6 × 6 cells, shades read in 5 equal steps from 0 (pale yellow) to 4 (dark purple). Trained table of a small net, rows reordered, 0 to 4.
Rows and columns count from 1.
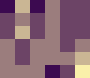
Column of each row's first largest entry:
1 1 1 2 2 4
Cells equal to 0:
1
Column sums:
16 12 16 14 17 12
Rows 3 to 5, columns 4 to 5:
2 3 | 2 3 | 2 2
